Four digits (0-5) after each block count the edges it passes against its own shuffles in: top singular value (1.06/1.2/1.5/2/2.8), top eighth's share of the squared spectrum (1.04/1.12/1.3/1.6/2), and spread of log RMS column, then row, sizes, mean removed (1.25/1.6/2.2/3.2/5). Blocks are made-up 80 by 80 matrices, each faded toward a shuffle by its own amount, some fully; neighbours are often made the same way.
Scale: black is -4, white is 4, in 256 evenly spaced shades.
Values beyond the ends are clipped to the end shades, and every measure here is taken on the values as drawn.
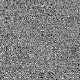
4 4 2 2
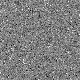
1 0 0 0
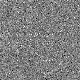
3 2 1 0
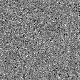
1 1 0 0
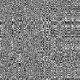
4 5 3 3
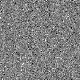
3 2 1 0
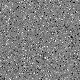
0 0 0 0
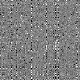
4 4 3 2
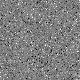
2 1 0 0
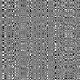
5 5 4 3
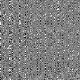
4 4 3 2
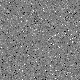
1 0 0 0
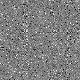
3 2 1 0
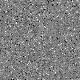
0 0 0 0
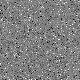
0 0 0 0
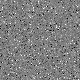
0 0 0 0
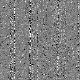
2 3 3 0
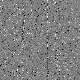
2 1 1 0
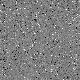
1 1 1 0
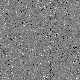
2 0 0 0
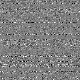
2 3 0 4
